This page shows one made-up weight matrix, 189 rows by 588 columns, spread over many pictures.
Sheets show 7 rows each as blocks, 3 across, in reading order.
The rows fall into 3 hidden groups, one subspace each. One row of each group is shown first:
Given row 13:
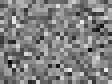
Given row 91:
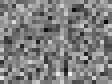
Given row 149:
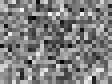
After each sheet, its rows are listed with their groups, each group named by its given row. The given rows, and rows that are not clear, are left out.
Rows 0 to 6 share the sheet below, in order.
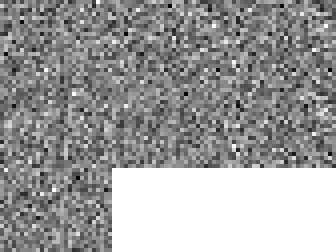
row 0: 149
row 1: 13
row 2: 13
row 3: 91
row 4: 91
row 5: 13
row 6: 91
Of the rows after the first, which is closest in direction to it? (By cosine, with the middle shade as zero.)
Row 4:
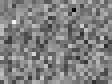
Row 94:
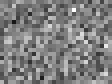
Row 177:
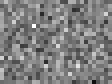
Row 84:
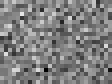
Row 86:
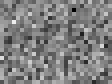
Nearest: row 86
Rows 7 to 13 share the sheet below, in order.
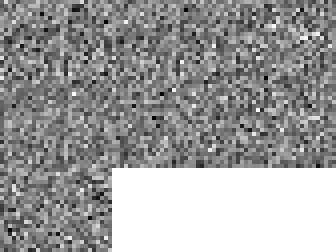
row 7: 91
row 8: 91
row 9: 91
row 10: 91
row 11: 149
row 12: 91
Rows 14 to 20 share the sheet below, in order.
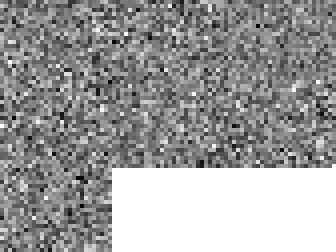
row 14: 13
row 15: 13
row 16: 91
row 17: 13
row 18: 149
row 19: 13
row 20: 149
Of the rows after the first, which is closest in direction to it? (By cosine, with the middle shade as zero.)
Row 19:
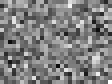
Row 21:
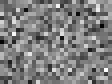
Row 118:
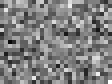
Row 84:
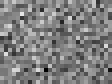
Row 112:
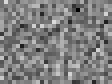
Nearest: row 118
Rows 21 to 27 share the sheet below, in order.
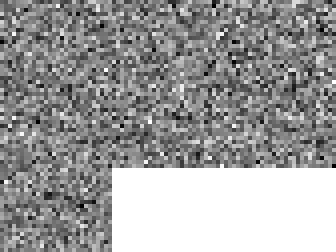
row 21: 13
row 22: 149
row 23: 13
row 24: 13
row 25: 13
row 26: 13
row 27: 91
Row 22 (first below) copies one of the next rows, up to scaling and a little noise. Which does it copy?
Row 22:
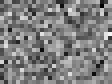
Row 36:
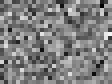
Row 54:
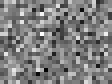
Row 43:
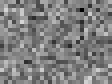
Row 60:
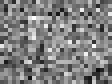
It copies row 36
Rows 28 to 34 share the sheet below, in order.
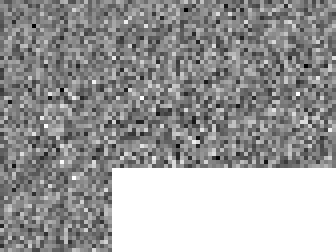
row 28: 91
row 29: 91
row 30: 149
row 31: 149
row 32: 91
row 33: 91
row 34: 91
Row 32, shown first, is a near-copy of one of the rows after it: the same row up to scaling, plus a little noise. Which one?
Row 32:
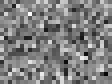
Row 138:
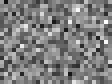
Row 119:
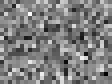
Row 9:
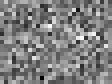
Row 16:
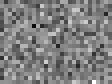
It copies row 119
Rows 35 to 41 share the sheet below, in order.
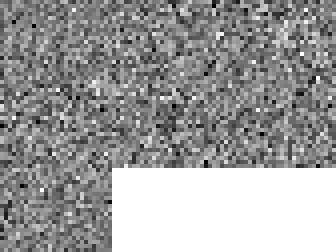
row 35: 91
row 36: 149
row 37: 149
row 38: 13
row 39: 149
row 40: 91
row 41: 149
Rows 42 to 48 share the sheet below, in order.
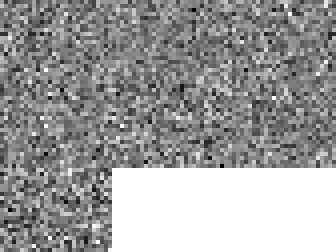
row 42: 149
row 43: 149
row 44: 149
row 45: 149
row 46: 13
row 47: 149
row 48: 13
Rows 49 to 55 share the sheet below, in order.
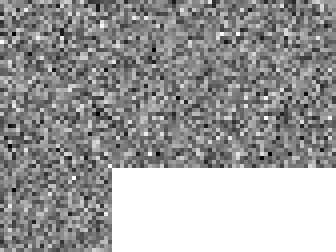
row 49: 13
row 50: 149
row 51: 13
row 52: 13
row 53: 149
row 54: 149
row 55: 91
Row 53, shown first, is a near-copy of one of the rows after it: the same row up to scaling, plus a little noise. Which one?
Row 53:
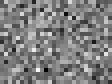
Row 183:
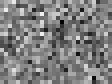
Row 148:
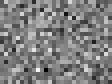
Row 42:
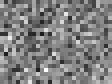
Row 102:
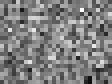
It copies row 148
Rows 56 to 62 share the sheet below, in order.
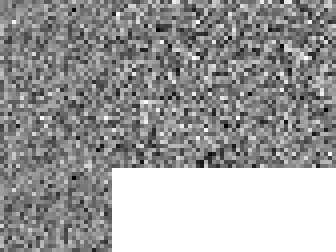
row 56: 91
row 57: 91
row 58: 91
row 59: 149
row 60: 149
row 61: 13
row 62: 91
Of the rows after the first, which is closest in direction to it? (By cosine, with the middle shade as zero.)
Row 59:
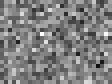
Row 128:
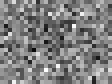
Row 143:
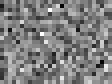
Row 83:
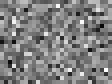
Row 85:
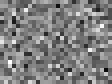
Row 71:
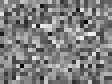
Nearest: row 143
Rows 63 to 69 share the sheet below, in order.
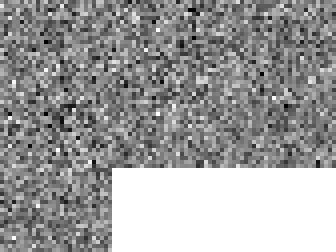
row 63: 149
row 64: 149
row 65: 149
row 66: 149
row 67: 149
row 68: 149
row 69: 13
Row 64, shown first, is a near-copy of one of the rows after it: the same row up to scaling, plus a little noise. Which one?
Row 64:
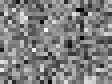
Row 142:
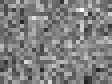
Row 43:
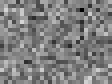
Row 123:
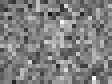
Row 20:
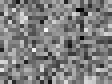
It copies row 20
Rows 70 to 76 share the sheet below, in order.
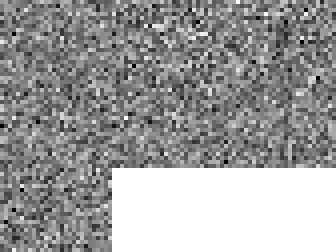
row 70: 13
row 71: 91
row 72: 149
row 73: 13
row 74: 13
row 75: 91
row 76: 149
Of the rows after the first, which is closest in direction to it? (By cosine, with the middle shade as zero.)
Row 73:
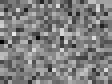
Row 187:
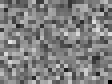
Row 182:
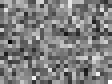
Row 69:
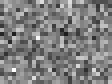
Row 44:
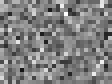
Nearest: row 187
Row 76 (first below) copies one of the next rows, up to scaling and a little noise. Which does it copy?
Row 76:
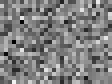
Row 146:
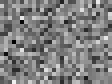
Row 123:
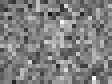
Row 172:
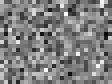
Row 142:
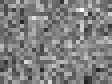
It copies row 146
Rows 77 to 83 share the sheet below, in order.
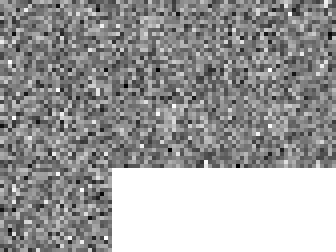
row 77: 13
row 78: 149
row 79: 149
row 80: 13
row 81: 149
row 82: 149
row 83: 13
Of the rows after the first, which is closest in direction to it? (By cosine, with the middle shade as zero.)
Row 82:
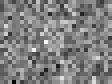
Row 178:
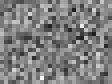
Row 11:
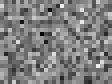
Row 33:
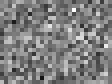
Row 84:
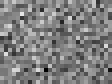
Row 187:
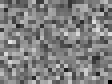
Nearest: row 84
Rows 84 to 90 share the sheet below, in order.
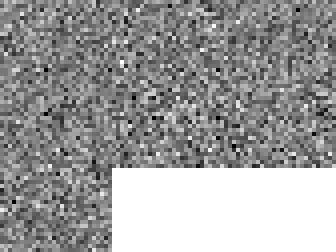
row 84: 149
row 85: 13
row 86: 91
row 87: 149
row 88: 149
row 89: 13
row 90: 13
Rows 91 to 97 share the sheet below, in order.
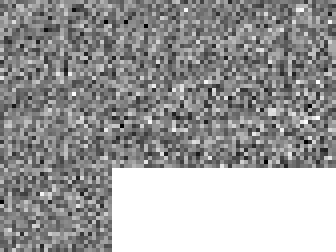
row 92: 91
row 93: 91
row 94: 91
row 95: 13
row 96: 91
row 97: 91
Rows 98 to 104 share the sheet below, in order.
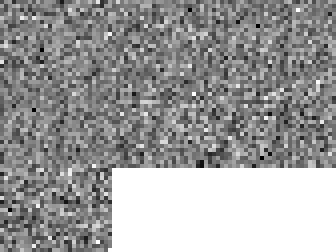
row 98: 149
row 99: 91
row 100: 91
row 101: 91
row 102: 149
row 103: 149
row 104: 13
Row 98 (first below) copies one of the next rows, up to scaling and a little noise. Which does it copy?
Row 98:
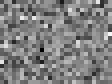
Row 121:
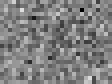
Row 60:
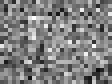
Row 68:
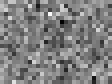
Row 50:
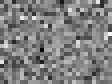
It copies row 50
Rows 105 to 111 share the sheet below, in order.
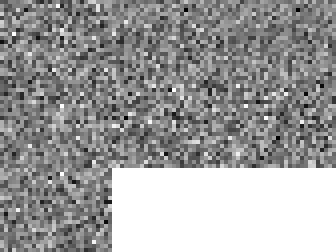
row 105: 13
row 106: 91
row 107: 91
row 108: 149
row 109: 13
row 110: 149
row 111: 149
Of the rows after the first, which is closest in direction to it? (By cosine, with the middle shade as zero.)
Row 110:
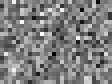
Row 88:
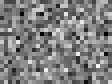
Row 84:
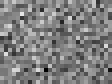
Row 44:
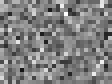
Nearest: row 84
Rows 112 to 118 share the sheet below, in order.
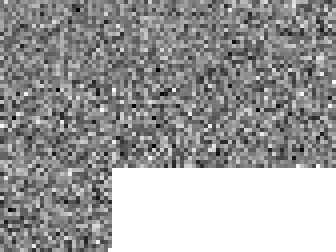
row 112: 91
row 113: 149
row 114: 13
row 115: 13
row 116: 149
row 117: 91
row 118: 13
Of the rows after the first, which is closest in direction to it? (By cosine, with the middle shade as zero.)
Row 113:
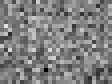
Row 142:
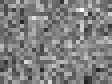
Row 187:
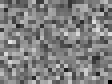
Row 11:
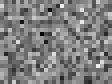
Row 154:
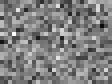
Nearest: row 142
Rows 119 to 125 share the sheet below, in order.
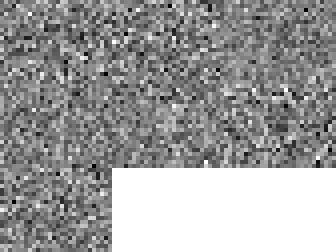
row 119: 91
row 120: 13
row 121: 149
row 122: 91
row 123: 149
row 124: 149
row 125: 13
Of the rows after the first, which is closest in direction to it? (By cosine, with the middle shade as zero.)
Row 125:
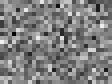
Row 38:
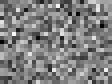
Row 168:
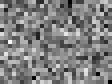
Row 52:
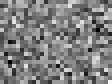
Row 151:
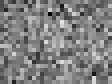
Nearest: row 151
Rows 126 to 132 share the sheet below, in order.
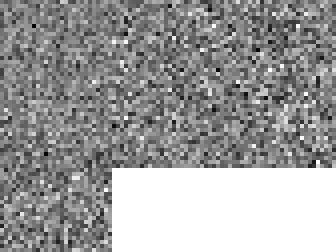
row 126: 91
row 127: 13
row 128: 149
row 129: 149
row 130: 13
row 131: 149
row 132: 91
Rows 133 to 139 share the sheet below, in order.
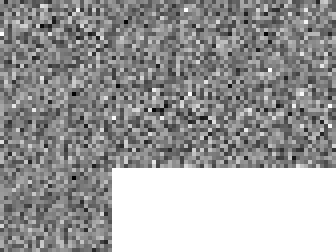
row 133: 91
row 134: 91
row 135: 149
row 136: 91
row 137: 91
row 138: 91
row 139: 91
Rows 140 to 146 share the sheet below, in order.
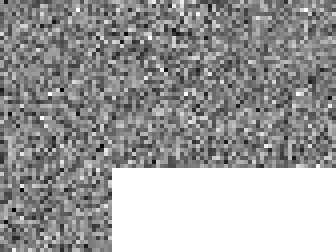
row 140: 91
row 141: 13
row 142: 149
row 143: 149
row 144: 91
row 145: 91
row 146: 149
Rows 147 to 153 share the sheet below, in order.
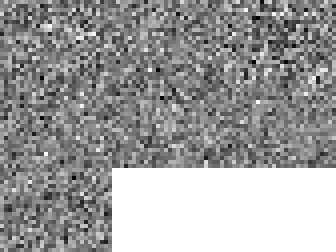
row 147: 91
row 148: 149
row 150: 149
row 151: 149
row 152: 149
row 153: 91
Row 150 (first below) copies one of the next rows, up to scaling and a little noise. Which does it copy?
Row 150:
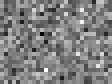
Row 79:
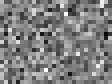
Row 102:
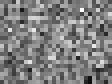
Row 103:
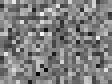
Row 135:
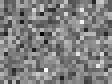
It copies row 135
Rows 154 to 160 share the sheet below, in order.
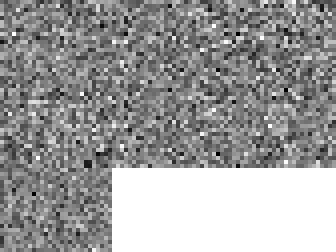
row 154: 13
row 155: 13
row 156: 13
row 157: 149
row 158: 13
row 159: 149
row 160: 91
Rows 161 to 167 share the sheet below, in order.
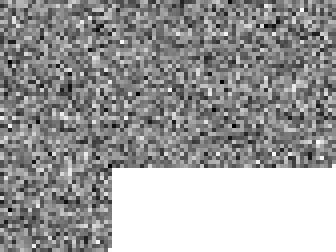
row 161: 13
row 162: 13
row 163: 91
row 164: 13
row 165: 13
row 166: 13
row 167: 13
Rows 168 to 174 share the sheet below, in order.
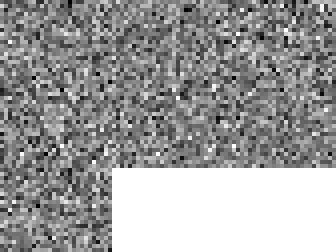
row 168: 13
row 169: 91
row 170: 13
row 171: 149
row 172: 149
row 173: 13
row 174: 13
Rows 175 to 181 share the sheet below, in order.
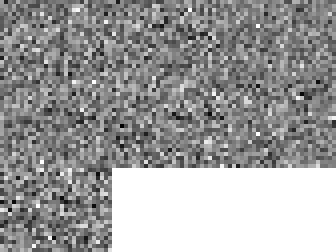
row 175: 91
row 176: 91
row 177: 91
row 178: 91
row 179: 13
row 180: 149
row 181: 13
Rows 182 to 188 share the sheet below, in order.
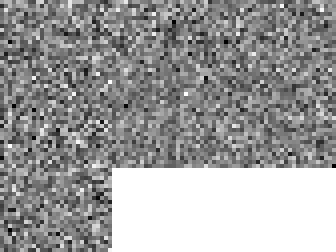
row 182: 13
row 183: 149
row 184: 13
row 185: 91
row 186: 91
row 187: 13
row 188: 13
